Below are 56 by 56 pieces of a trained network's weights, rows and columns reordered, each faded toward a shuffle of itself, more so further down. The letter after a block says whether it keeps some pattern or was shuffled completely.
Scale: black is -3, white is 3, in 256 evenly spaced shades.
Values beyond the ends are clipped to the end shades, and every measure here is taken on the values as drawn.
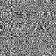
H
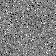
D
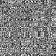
H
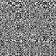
H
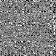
H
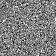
D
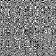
H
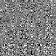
H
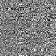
H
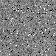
D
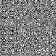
H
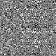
H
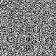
H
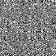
H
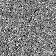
D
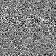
H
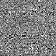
H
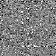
H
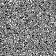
D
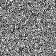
D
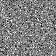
D
